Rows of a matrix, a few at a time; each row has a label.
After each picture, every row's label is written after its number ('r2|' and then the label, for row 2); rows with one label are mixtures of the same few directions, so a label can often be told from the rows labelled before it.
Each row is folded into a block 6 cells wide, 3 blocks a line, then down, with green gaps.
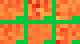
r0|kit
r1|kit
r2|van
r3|kit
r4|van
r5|van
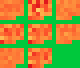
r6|van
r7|kit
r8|kit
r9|van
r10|van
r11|kit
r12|kit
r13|van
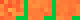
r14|kit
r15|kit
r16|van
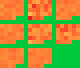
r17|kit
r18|van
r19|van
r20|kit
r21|van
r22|kit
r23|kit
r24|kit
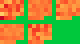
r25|van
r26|van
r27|van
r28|van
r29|kit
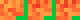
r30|kit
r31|kit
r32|kit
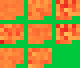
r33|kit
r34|kit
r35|kit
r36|van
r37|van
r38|kit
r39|kit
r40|van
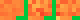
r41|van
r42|kit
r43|van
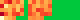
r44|van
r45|kit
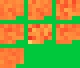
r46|kit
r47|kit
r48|kit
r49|kit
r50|van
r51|kit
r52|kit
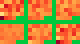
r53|van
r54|kit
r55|kit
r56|van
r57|van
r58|van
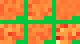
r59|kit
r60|van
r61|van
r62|kit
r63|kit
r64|van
